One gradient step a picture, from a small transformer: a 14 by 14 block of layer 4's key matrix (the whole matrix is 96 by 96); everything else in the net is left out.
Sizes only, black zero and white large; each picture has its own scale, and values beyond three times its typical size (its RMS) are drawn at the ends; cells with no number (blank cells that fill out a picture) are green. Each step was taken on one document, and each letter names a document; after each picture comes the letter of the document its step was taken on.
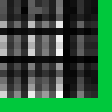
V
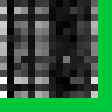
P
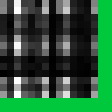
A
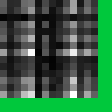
V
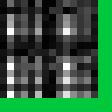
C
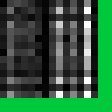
P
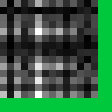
C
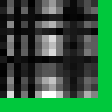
V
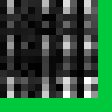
A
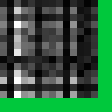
P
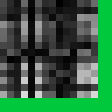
C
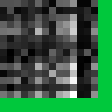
C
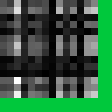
A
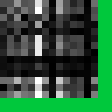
A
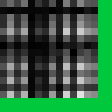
C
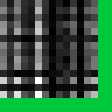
P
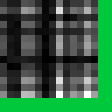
A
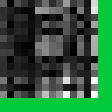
V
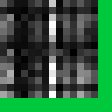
C
